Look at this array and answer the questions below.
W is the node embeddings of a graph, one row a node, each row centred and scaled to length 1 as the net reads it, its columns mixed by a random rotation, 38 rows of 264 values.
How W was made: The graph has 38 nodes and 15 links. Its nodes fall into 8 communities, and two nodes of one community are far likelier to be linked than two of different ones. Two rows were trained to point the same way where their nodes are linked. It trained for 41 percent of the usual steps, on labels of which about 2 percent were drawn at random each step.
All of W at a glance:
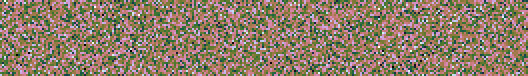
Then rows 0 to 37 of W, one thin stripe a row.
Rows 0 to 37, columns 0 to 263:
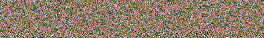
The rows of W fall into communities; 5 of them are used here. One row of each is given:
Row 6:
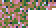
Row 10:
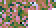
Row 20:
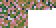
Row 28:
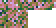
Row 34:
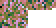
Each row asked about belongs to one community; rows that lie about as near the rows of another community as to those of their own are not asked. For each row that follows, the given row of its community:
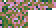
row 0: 28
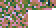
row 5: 20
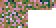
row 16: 20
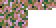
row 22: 34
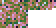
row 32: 6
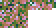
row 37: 10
